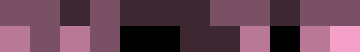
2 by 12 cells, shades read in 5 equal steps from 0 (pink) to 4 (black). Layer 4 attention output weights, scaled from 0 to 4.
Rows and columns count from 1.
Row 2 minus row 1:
-1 0 -2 0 1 1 0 1 -1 1 -1 -2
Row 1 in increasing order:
2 2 2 2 2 2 2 3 3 3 3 3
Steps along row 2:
up down up up same down same down up down down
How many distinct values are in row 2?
5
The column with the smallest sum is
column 12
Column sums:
3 4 4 4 7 7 6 5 3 7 3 2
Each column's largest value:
2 2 3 2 4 4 3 3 2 4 2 2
